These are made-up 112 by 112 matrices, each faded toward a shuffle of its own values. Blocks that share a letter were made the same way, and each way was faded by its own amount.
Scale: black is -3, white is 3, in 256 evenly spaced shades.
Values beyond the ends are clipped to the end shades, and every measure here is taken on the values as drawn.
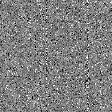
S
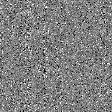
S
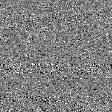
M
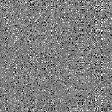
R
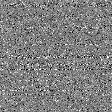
M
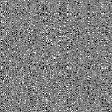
R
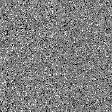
S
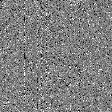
S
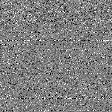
M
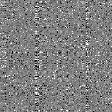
R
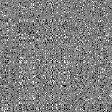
R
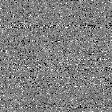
M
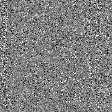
S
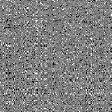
R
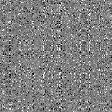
R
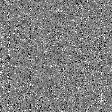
S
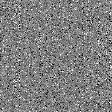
S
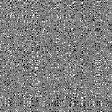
R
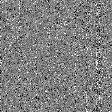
S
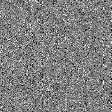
S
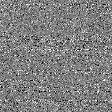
M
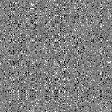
R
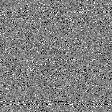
M
